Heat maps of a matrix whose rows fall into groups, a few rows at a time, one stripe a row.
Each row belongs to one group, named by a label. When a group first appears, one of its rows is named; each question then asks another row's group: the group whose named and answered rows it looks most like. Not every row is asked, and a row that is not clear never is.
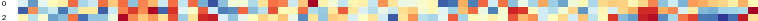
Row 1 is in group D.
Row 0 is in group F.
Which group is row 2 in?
D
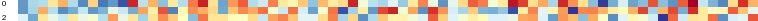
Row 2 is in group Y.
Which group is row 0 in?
D
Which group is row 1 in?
Y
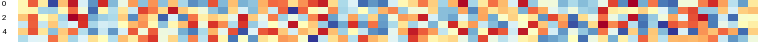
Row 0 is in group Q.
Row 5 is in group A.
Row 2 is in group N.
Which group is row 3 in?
N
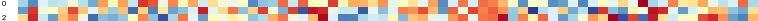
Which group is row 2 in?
Q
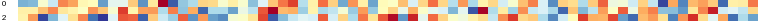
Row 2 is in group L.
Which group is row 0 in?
Y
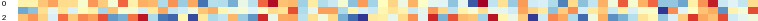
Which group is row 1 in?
Y
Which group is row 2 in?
Q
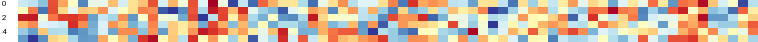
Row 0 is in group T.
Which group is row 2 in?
N
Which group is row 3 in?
N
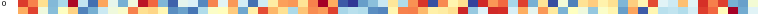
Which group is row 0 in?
Q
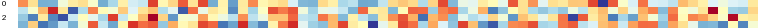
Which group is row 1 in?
A
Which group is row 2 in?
Y
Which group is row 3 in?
D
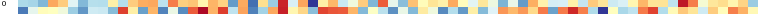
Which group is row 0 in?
T
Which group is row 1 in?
D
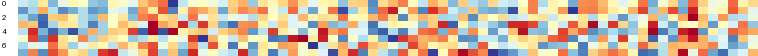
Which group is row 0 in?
Y
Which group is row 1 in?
Y
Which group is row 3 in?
L
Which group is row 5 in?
N
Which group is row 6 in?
A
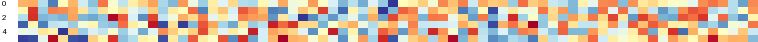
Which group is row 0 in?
Q
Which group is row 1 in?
N
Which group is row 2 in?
L
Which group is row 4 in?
Y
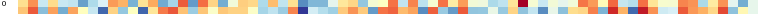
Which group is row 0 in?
L
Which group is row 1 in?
L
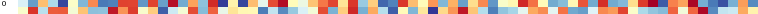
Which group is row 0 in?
D
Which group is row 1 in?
N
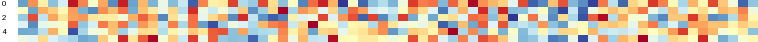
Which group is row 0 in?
Q
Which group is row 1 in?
F
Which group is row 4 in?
T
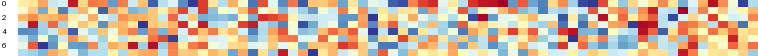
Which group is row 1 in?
L
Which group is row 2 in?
A
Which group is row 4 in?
D
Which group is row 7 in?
T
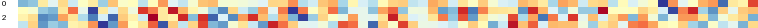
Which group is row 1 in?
F
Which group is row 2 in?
L
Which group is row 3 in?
D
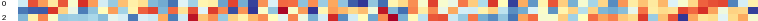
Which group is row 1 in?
T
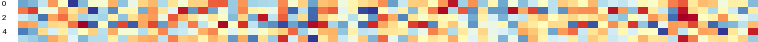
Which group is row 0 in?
T
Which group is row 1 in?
L
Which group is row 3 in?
N
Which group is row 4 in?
Y
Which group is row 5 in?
T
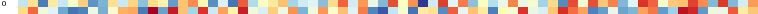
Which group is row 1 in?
D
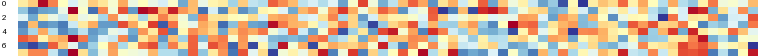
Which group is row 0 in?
A
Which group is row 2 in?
Y
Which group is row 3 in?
D
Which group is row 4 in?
Y
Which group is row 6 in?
T
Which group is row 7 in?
N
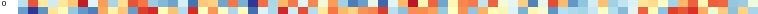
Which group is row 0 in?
Q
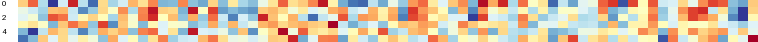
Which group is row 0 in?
Q
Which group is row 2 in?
A
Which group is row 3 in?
Q
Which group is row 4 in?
F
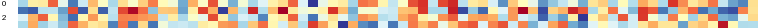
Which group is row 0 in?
A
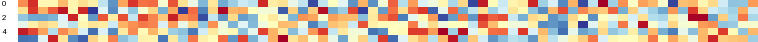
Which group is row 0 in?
A
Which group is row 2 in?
F
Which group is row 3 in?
A
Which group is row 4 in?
Q
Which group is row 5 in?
T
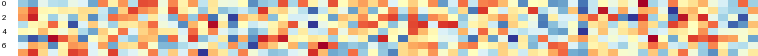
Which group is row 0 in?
F
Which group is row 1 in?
A
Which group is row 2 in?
L
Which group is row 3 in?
A
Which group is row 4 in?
F
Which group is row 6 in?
Q
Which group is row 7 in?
N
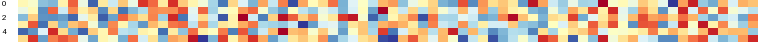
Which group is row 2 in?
D
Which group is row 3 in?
L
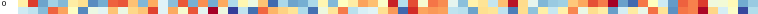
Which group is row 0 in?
L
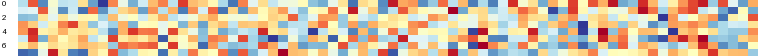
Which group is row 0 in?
L
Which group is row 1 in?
D
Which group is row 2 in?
Y
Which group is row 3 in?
N
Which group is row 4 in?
A
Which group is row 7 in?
T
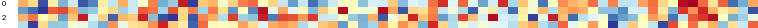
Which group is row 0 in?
L
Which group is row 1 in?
T
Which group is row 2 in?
Q
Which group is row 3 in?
Y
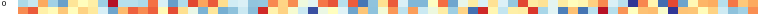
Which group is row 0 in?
Y
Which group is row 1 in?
A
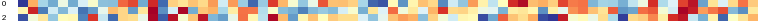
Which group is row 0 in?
D
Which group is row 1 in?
L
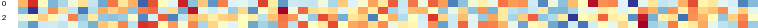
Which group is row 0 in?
L
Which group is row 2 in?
Y
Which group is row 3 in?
F
